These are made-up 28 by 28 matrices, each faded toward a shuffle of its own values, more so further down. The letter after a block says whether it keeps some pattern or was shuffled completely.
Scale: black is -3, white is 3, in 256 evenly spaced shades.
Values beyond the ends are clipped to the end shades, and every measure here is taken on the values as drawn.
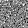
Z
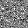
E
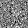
Z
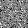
Z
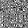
E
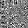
E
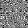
E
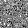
Z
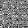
E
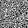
Z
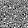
E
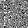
E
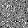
E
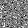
Z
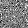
Z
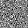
E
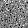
Z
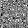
E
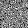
Z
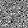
E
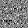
E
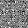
E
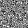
Z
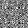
E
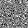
E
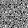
E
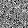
Z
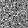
E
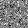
Z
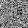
E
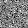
Z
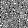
Z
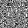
E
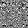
E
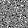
Z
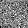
Z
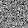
E
